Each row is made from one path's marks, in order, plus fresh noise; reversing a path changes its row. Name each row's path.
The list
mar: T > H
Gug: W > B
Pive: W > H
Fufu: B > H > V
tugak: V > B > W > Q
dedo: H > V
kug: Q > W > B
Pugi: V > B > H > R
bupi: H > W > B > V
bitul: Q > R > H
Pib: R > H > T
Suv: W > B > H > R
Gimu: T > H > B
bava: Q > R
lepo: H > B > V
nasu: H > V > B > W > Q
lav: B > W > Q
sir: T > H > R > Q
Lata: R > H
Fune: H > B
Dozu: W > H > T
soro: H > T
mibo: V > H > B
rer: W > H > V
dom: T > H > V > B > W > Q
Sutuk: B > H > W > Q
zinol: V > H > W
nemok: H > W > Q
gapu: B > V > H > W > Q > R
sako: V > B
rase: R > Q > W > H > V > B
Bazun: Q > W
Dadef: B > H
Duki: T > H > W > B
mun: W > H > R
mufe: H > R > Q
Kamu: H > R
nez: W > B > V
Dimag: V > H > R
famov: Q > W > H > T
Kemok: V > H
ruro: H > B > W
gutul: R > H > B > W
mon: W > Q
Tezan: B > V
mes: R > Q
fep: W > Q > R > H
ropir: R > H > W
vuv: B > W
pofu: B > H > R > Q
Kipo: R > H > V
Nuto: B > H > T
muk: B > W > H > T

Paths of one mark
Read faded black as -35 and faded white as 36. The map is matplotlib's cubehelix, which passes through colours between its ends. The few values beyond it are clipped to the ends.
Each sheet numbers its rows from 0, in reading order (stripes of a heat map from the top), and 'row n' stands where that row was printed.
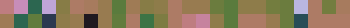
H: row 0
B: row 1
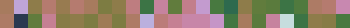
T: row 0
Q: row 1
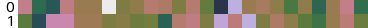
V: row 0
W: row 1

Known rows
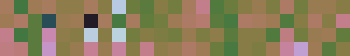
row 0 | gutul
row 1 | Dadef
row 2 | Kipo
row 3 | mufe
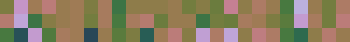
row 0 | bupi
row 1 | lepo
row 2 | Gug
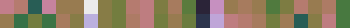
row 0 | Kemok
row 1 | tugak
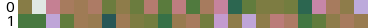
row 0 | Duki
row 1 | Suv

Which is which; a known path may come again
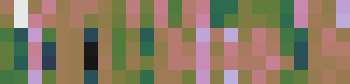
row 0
mar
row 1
Duki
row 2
Gug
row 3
vuv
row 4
lav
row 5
Suv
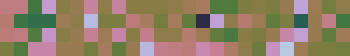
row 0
Kamu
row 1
sako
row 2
mufe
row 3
famov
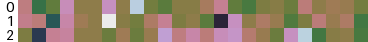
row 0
Lata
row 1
Kemok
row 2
Bazun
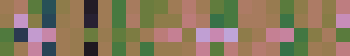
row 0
Dadef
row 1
Nuto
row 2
mon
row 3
muk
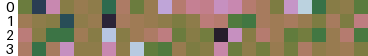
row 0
kug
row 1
pofu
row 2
Pugi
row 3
ropir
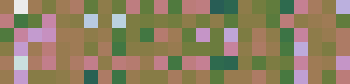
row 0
Gimu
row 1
Kipo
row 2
Dozu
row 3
bupi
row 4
sir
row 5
ruro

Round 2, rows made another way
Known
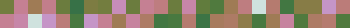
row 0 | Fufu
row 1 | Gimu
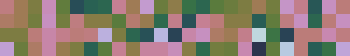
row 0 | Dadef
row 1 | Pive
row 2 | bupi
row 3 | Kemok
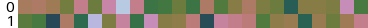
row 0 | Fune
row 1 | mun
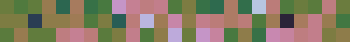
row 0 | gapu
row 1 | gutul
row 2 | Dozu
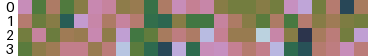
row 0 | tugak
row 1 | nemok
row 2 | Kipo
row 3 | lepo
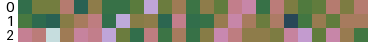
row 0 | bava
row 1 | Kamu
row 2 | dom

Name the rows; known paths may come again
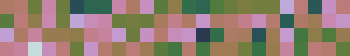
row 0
Dadef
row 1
rer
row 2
mibo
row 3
Gimu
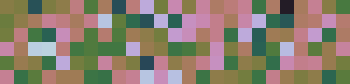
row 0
gutul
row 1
lepo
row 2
Pib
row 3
mar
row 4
soro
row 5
zinol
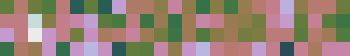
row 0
Nuto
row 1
dom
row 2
Duki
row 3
nez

